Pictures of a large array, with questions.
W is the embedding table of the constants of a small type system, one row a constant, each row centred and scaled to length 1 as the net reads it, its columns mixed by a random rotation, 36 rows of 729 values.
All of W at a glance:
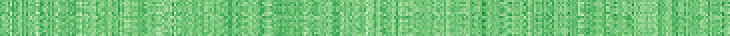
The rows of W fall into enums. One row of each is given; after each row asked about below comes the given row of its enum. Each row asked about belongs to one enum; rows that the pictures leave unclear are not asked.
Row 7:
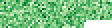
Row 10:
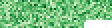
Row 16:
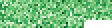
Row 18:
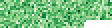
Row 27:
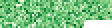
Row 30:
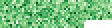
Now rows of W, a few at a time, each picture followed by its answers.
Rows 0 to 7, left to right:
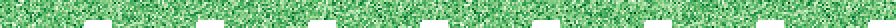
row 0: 27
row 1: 10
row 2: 18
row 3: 7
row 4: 27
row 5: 30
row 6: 10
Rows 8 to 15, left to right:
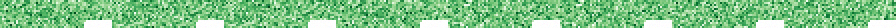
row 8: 30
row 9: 10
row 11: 30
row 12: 27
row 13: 27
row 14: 7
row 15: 18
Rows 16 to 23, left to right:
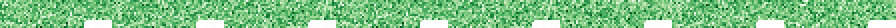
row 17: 10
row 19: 16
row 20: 18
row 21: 30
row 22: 10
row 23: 27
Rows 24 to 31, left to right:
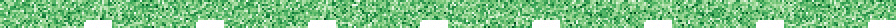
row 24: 18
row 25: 10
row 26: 18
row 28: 16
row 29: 30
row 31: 10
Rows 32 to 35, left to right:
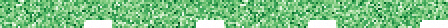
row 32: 27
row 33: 16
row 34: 27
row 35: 7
